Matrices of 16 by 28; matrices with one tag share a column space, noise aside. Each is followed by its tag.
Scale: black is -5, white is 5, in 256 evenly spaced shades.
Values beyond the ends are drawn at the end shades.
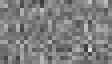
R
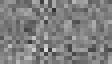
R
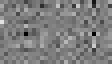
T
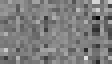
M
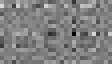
T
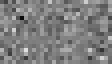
M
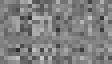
M
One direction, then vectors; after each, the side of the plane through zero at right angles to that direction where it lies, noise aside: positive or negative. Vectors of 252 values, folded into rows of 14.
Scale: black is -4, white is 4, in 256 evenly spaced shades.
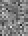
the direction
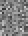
negative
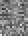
negative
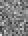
negative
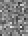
positive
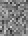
positive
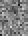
positive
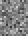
negative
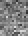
positive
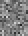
positive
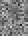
positive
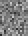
positive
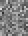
negative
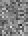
positive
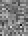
positive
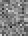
negative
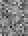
negative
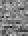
negative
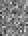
positive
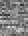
negative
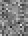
negative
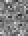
positive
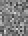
negative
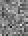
negative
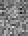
negative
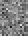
negative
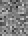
positive
